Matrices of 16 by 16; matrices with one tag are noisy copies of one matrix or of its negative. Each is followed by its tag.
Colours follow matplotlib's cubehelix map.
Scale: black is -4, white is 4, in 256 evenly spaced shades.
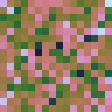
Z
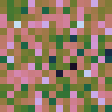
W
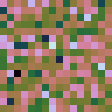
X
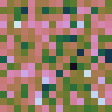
W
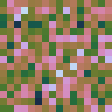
W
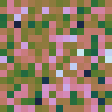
W
